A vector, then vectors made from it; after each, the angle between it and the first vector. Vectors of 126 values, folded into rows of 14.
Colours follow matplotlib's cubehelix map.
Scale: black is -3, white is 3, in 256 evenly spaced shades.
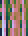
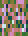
partly aligned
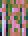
nearly parallel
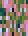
partly opposed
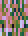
partly opposed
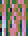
nearly parallel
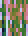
nearly opposite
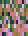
orthogonal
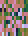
orthogonal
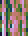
nearly parallel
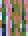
nearly opposite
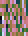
partly aligned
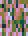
partly opposed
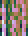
nearly parallel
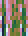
nearly opposite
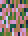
orthogonal
